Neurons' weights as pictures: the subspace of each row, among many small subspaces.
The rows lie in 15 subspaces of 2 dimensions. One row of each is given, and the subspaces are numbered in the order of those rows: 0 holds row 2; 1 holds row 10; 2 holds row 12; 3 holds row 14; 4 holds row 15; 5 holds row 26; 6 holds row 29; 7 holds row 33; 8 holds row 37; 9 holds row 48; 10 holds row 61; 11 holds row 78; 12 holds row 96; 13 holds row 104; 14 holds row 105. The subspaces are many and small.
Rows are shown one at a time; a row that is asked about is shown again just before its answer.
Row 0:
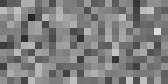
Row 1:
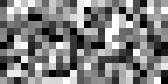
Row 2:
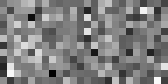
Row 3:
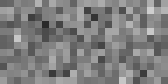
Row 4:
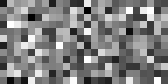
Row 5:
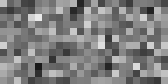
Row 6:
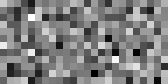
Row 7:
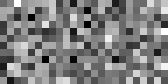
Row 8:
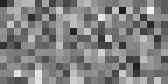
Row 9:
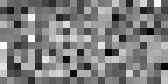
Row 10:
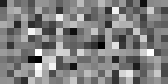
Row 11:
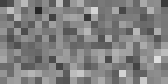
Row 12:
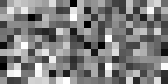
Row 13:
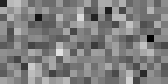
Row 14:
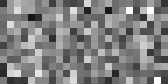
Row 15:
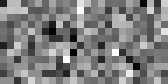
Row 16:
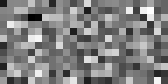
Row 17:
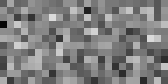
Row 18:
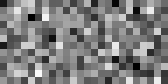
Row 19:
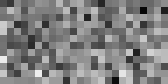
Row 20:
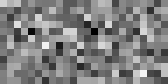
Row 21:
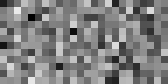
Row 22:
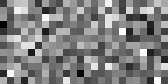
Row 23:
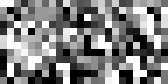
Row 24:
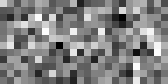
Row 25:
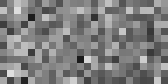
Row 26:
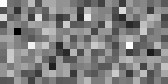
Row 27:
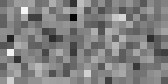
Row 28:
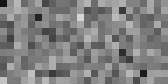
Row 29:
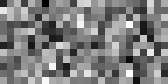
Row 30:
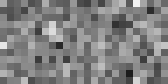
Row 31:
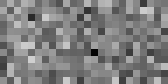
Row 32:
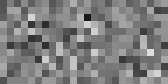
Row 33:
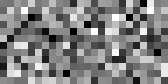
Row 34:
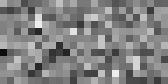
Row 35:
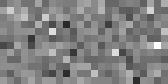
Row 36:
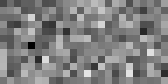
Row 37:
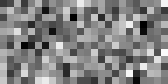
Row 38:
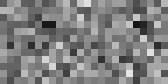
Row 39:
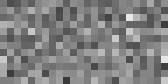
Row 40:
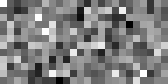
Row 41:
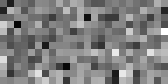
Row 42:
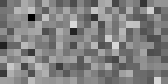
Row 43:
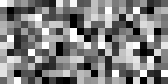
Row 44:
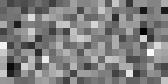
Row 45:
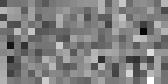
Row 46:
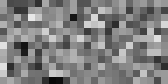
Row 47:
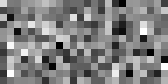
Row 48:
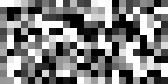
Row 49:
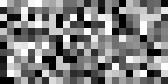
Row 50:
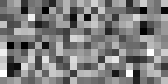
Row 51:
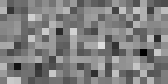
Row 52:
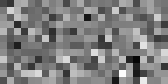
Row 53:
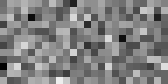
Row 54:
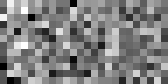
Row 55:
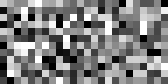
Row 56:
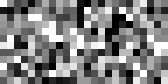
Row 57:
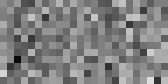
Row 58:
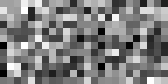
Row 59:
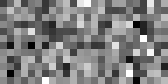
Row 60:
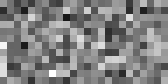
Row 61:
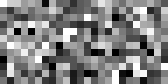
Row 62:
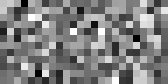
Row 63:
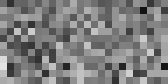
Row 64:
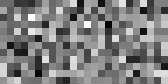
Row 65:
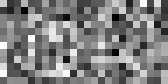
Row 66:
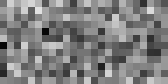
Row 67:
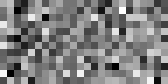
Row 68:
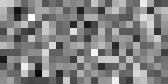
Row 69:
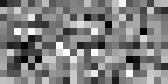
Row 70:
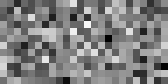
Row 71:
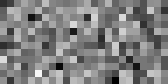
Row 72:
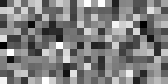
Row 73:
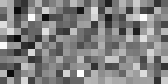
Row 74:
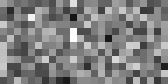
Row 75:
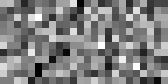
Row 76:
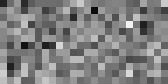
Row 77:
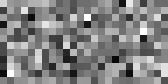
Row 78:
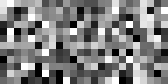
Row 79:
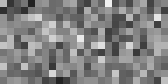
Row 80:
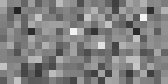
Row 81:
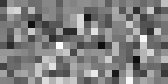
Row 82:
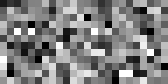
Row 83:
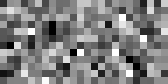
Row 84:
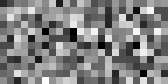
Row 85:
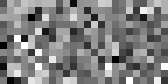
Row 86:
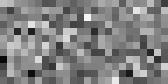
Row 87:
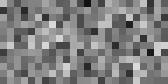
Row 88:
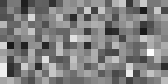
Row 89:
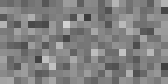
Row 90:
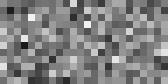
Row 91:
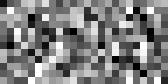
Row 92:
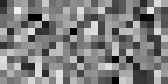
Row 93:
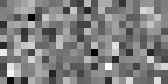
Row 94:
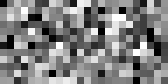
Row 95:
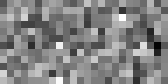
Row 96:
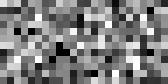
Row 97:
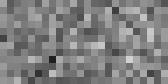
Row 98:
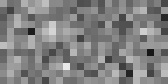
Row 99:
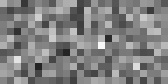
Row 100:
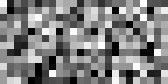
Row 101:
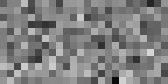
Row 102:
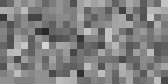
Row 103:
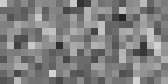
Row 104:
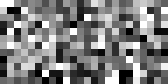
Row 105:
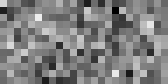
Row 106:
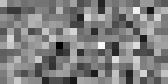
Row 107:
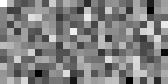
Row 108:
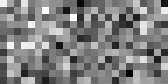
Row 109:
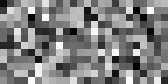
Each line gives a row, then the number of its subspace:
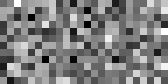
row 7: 9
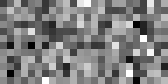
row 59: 6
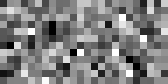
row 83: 4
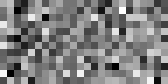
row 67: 11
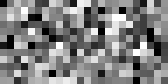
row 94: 7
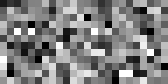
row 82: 10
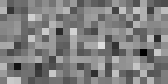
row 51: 1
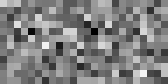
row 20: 9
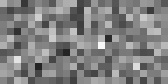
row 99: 12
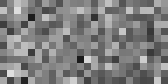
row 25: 11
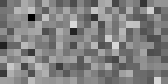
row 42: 13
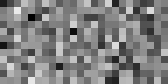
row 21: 13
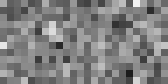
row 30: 8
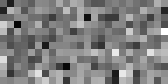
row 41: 13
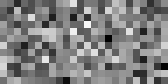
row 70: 9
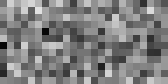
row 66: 8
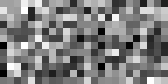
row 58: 8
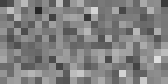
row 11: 3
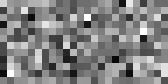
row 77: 7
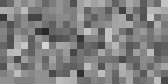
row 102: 14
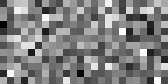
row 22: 11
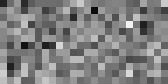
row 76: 8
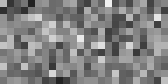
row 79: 14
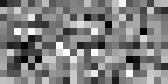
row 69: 12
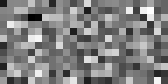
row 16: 3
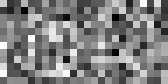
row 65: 4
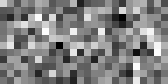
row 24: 7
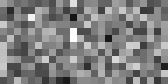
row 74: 9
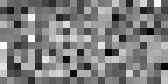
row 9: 4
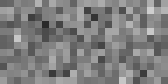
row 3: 14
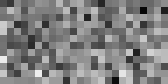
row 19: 13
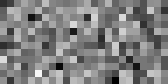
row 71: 13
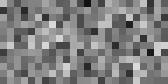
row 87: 6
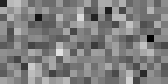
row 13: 5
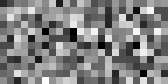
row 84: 9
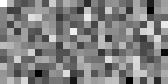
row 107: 3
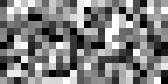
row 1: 14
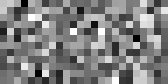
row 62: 11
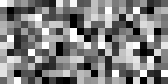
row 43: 9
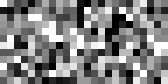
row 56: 14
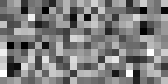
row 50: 6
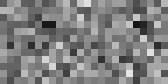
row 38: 6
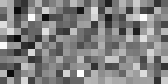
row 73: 11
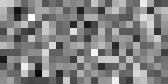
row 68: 11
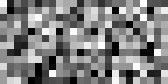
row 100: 1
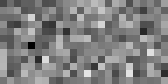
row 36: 4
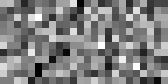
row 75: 12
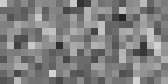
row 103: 7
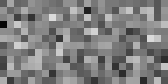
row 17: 3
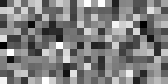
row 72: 8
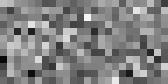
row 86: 10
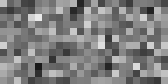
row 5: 12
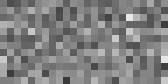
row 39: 11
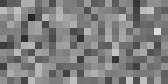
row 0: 0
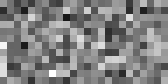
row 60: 6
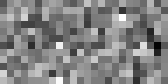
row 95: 7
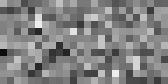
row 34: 12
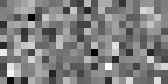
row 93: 0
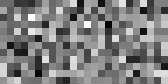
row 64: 12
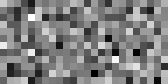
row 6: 0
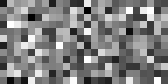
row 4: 3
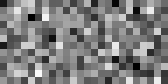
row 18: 0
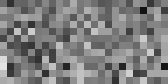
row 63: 10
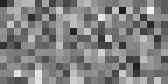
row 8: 3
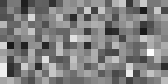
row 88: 6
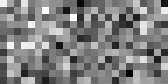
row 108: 8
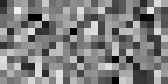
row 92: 11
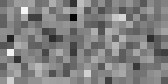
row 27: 7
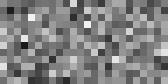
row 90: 2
